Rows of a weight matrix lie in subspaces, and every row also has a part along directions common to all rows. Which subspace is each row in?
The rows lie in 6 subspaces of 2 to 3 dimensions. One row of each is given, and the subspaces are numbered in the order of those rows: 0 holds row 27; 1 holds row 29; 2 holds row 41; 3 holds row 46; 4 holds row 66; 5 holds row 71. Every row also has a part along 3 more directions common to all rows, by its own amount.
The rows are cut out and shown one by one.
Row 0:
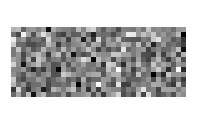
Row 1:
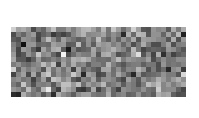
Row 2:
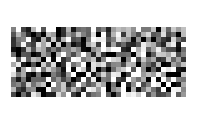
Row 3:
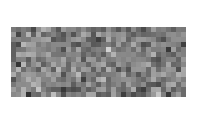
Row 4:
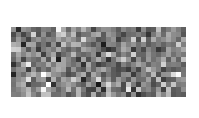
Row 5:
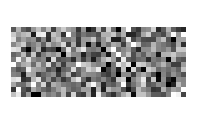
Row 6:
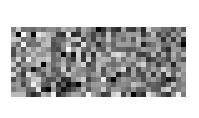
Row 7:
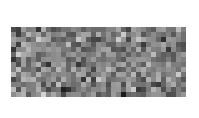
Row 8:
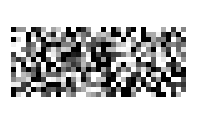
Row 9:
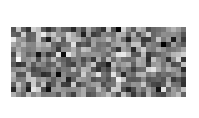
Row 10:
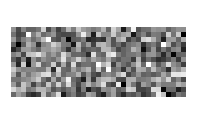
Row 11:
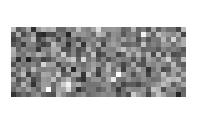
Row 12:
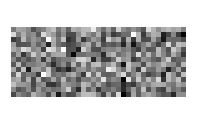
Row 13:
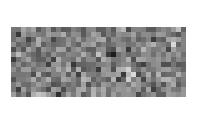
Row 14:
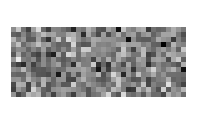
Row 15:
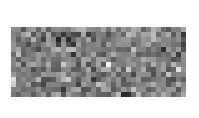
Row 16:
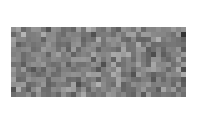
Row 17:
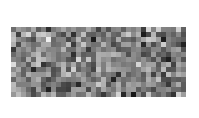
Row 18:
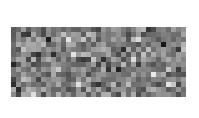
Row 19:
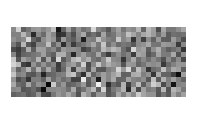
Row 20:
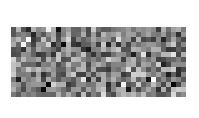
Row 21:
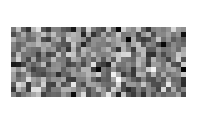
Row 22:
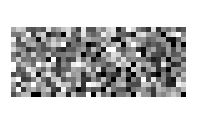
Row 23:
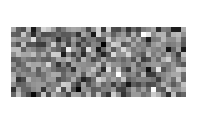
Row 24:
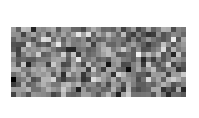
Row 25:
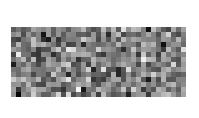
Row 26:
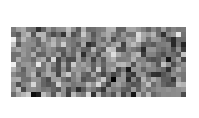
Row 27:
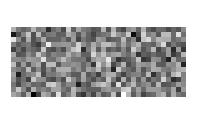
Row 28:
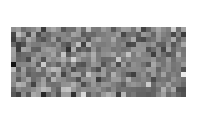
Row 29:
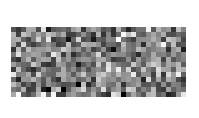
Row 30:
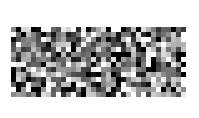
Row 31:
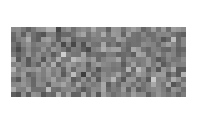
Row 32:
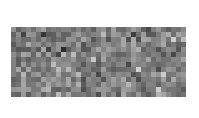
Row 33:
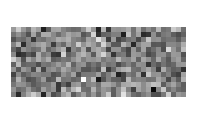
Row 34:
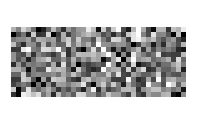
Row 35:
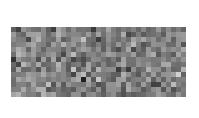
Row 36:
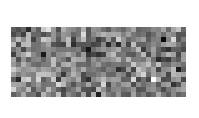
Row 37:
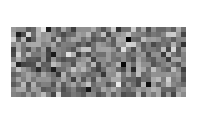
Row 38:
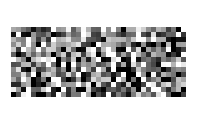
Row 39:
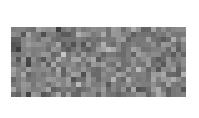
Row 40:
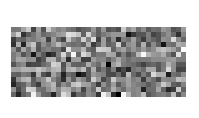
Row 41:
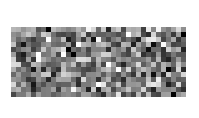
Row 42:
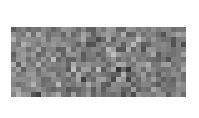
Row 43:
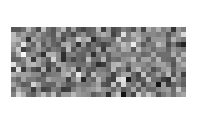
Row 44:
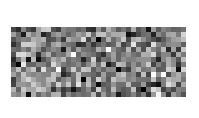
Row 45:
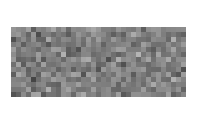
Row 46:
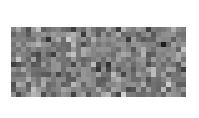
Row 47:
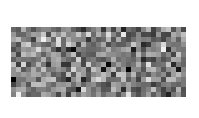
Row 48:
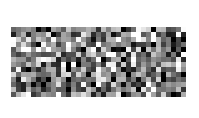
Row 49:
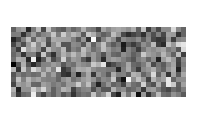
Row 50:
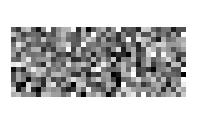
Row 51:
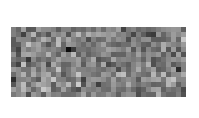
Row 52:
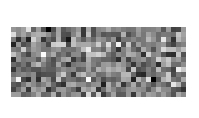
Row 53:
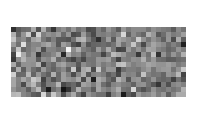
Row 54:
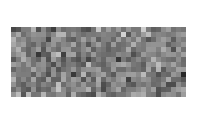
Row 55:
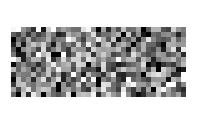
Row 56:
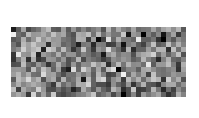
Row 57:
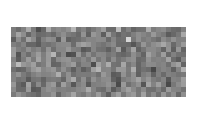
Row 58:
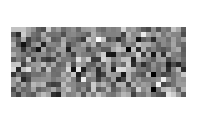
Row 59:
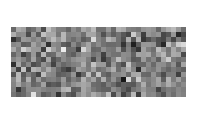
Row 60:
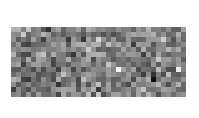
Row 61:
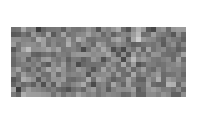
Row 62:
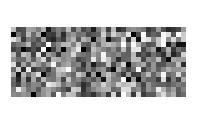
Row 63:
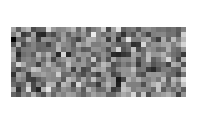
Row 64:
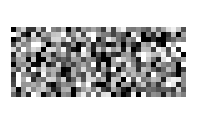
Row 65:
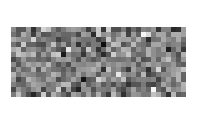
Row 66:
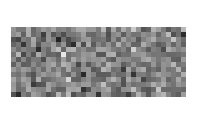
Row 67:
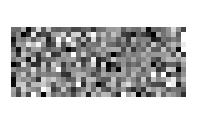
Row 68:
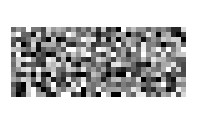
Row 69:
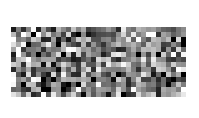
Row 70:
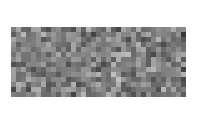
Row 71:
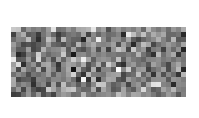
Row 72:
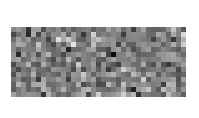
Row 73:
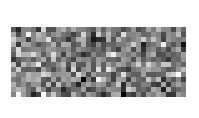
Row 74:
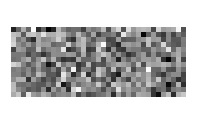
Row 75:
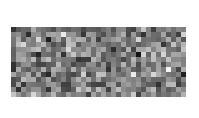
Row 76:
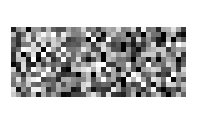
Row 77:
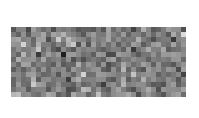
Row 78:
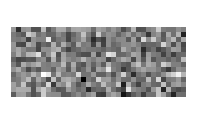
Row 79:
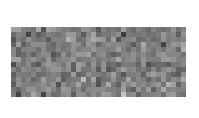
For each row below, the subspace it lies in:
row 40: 4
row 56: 0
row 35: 5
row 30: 3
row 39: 5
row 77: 4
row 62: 0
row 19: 5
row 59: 0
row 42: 1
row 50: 3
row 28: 3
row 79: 2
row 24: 4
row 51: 4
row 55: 2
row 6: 2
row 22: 1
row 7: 1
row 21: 3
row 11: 2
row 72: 4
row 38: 1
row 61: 1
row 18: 1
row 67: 4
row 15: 4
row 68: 4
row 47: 4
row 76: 0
